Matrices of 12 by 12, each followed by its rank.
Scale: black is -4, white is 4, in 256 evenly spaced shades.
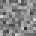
full rank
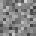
full rank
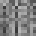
two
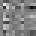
two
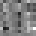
two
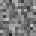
full rank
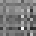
two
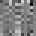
two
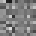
two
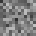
full rank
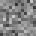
full rank
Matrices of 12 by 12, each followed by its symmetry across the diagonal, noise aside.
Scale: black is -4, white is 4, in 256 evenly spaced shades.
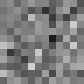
neither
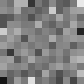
antisymmetric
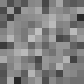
symmetric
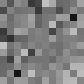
symmetric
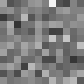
neither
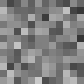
antisymmetric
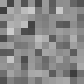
symmetric
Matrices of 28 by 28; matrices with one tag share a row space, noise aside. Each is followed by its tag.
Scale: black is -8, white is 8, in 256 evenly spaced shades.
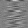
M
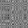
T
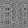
T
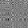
T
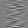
M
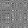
T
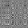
T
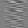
M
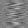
M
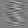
M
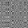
T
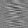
M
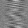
M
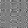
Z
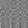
Z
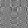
Z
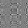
Z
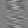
M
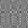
Z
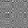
T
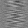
M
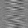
M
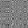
T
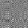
T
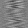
M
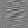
M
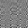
Z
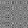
T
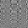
Z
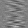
M
